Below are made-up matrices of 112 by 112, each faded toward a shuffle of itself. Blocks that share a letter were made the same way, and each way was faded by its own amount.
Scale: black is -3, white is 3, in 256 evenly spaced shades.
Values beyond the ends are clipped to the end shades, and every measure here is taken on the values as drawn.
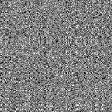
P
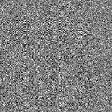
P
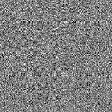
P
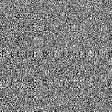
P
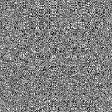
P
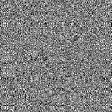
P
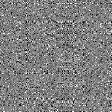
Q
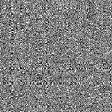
P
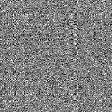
P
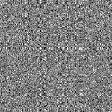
P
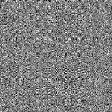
P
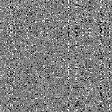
Q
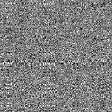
P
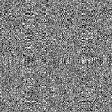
P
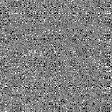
Q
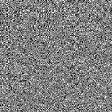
P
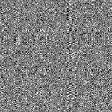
P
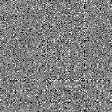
Q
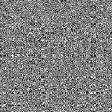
Q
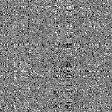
Q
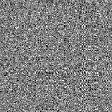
P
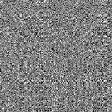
P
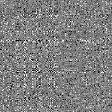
Q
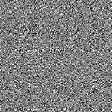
P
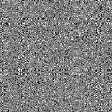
Q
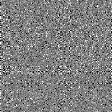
Q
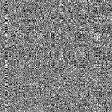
P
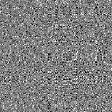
Q
